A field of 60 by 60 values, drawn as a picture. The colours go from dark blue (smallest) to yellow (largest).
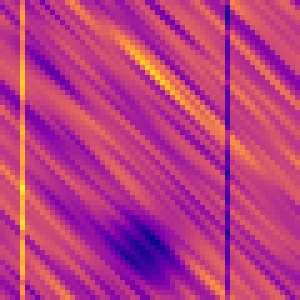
Mirror symmetry: none. Dips: one, in the bottom middle. Ninth with the lowest average: bottom middle. Odd lines: columns 5 and 46.
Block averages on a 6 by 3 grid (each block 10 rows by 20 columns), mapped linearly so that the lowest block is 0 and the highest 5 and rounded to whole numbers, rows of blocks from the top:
444
454
445
444
403
404
